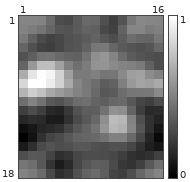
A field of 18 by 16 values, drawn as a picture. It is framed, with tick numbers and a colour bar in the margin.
The middle left is the roughest part. The bottom left is the ninth with the lowest average. The middle left is the ninth with the highest average. There are no lone odd cells.
